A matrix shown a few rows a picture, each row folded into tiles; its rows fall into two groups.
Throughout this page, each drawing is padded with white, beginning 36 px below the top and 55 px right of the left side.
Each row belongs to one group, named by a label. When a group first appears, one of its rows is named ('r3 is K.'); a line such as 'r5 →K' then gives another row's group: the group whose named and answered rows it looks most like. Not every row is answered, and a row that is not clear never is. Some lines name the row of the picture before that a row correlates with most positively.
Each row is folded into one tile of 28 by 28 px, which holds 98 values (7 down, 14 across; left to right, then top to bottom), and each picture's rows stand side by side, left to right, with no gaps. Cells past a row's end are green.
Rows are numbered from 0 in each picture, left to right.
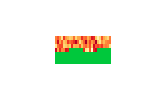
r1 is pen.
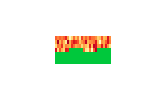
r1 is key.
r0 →pen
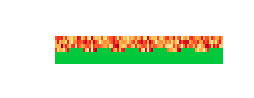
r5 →key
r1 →pen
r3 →pen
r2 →pen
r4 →key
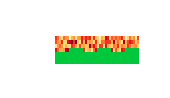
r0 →pen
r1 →key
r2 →pen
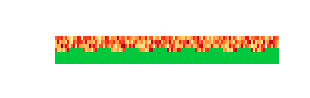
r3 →key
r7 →key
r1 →key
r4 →pen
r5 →pen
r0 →key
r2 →key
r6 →key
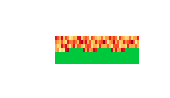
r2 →pen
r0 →key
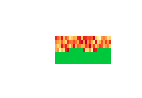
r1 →pen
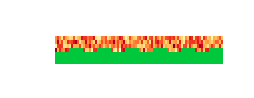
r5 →pen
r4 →key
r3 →key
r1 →pen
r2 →pen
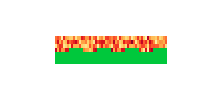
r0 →pen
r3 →pen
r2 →pen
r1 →key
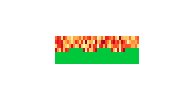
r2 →pen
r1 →key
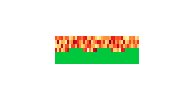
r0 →key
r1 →pen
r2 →pen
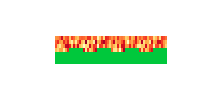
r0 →key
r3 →key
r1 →key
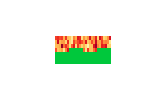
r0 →key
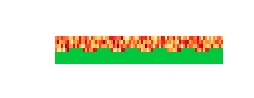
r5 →pen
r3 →key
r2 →pen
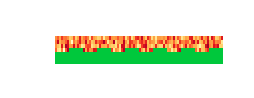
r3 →pen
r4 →key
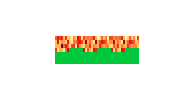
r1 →pen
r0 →key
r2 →pen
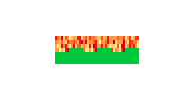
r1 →key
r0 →key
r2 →key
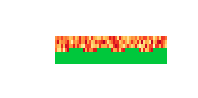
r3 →key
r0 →key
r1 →pen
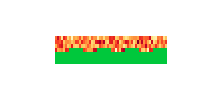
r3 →pen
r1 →pen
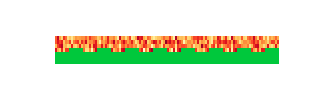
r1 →key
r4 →pen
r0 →pen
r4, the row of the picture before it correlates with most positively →0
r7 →pen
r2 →pen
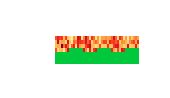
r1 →pen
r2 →pen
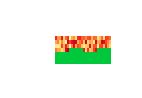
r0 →key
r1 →key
